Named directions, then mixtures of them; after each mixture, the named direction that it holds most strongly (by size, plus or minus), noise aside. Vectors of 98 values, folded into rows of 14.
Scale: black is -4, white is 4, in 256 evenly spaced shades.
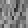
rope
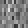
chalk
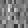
chalk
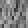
rope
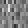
chalk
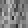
rope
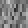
rope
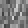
rope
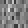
chalk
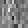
chalk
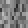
rope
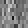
chalk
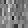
chalk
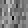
rope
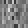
chalk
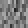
rope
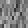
rope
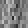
rope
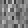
chalk
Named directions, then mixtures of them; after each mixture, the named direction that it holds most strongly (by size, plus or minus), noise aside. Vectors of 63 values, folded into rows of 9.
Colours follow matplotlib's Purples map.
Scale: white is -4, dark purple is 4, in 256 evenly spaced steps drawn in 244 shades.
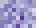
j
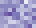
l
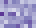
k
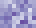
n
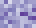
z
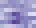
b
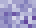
n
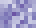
n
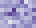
l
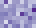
z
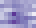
b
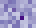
j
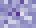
l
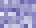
k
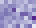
z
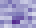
b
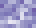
l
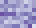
l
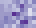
n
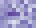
l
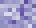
l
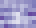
b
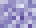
j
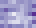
b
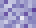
j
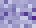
z
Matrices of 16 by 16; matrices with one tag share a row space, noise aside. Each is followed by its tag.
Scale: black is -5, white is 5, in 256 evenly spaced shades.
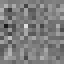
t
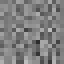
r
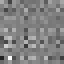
t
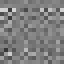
t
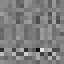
r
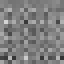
t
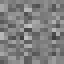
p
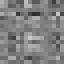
p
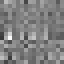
t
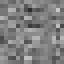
p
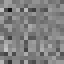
t
